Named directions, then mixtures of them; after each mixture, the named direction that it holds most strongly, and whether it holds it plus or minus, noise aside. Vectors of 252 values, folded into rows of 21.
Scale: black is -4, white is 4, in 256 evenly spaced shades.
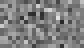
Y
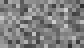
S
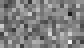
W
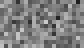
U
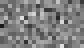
Y, minus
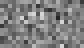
Y, minus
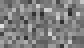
Y, plus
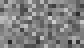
S, plus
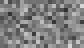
S, minus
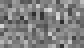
Y, plus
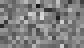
Y, minus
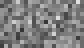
U, minus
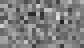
Y, plus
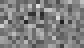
Y, plus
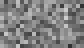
S, plus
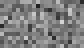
Y, minus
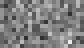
W, plus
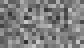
S, minus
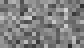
S, plus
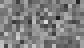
U, plus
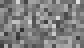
U, minus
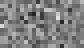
Y, plus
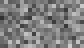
S, minus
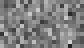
W, plus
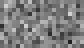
W, minus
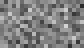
S, plus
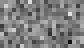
W, minus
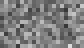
S, minus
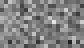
S, plus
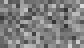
S, minus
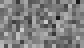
U, plus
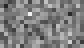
W, plus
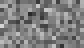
Y, plus
